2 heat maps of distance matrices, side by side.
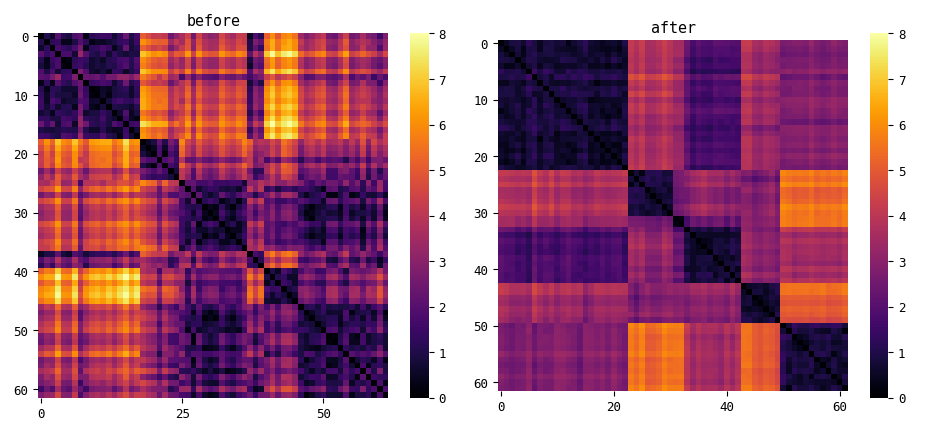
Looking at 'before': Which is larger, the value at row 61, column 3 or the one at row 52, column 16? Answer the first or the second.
the first
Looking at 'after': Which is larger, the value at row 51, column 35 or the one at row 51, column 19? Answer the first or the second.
the first
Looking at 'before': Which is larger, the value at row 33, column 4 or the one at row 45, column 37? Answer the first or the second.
the second
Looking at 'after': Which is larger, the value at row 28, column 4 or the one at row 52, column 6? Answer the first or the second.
the first
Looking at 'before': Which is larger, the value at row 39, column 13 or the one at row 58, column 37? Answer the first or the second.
the second
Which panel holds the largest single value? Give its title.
before
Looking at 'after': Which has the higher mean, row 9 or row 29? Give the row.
29
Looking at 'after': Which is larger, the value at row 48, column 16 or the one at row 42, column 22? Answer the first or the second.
the first
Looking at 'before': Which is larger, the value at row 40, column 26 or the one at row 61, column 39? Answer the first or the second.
the second
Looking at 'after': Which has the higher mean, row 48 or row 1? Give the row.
48
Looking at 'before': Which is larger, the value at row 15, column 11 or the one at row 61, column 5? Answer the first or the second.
the second
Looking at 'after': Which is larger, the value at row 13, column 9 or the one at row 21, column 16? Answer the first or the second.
the first
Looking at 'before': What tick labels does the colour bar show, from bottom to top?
0, 1, 2, 3, 4, 5, 6, 7, 8
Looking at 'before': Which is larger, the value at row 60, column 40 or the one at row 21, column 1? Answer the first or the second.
the second
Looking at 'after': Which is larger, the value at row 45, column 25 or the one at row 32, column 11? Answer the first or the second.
the second
